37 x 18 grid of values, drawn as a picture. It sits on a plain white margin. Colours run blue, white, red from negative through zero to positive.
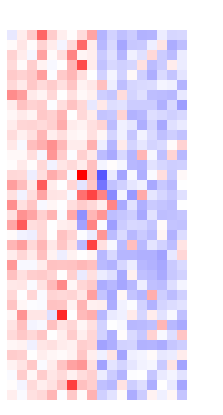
Roughest part: centre. Seam: vertical, 50% of the way across, the left part higher. Odd patch: rougher, in the centre.
